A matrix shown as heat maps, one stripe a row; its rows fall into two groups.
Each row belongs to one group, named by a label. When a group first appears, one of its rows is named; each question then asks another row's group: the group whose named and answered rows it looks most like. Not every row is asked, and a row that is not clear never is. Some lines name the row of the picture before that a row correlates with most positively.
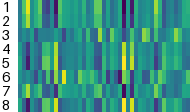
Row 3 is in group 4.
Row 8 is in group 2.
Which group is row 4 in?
2
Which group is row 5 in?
2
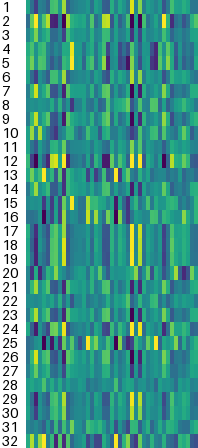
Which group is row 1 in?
2
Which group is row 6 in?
2
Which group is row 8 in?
4
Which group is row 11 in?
2
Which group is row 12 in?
2
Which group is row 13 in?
4
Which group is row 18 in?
2
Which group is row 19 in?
2
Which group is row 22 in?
4
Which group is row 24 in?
2
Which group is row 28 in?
4
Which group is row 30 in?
2
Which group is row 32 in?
4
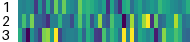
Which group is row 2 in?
4
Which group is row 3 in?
2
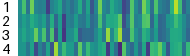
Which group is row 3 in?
4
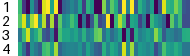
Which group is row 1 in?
2
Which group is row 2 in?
4
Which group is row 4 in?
2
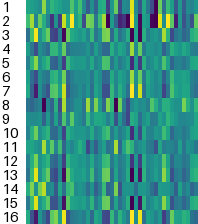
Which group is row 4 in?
2
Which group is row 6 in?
2
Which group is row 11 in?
4
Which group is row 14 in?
4
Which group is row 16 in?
2
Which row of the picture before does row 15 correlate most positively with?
3
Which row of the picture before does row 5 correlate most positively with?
3
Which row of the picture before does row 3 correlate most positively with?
3
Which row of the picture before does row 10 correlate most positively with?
3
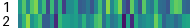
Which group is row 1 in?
4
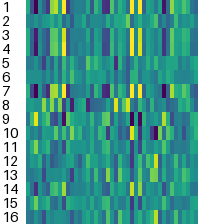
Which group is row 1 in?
2
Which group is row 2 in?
4
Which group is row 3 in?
2
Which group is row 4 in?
2
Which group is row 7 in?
2
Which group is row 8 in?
4
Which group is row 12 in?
4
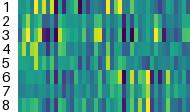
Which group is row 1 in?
4
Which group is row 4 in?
4
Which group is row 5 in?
4
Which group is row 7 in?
4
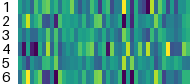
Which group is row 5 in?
2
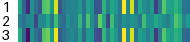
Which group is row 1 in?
2
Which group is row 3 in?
2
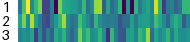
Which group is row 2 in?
4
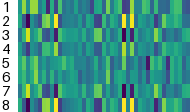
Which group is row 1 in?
4
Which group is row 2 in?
2
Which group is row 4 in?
2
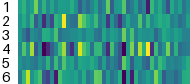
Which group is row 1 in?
4
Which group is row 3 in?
2
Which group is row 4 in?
4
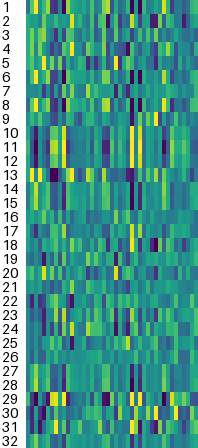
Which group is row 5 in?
4
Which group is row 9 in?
4
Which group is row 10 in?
2
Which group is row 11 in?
2
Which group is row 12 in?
2
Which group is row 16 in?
4
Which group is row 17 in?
2
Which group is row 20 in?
4
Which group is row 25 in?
4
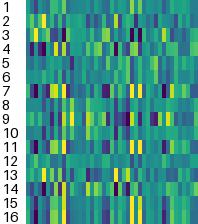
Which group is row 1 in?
2
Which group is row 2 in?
4
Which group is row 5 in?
4
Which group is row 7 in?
2
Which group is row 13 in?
4
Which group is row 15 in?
2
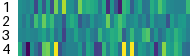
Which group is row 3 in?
4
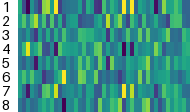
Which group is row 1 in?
2
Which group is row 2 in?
4
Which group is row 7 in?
2
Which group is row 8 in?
4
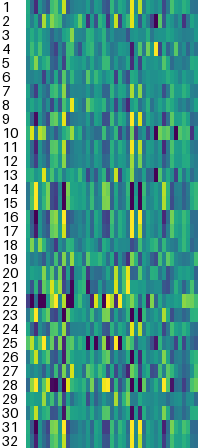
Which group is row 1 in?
2
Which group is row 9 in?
2
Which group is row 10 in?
4
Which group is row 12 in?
2
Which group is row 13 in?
4
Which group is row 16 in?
2
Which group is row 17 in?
2
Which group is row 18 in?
4
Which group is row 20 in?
4
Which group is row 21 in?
4
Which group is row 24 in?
2
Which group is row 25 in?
4
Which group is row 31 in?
2
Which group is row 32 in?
2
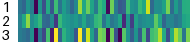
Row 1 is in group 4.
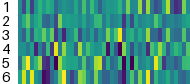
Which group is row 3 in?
4
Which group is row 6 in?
4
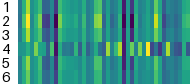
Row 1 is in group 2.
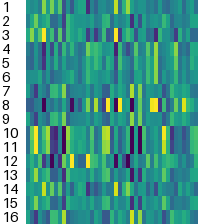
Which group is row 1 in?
4
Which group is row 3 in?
4
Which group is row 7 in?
2
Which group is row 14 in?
4
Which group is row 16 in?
2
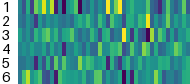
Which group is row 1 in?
4
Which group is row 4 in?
4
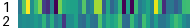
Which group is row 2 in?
4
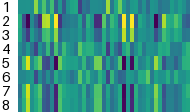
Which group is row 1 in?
4
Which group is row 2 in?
2
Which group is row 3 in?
2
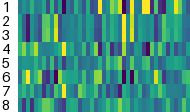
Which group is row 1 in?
4
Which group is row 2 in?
2
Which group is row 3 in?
2
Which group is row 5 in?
4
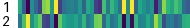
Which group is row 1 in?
2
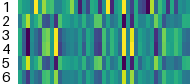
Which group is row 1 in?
4
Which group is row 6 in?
2
